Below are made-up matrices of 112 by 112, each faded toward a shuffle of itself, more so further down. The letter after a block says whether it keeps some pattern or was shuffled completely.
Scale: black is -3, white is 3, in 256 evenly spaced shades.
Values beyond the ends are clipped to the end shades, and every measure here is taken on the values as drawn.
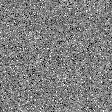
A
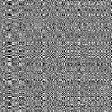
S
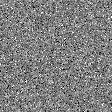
A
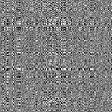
S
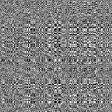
S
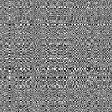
S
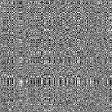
S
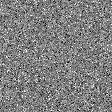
A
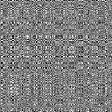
S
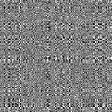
S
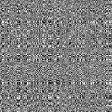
S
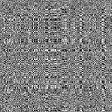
S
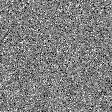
A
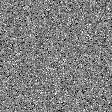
A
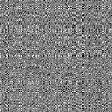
S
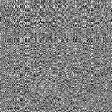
S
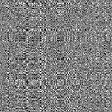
S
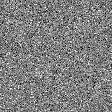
A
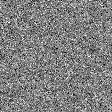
A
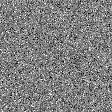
A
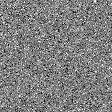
A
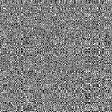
S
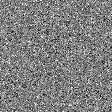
A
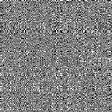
S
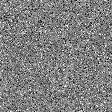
A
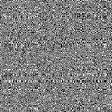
S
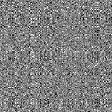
S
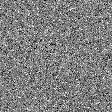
A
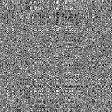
S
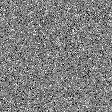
A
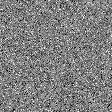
A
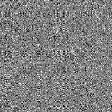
S
